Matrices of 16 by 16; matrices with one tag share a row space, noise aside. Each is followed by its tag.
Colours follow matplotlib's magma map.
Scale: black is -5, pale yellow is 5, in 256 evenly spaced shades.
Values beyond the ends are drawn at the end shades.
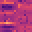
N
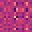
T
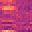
N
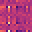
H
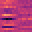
N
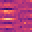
N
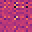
T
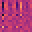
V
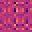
T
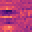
N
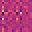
V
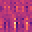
T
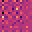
V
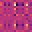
T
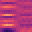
N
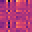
H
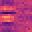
N
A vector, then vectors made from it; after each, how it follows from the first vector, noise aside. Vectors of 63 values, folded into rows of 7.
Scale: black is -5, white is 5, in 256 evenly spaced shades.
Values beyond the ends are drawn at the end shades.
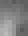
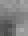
negated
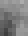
negated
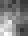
scaled up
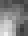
scaled up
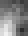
scaled up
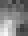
scaled up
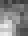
scaled up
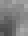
negated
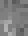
partly zeroed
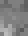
partly zeroed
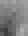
negated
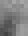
negated
